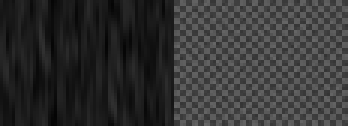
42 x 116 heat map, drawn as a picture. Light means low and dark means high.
It is made of 1 by 2 panels. Panel 1,1: very high, streaked downward, faint in contrast. Panel 1,2: high, checkered.
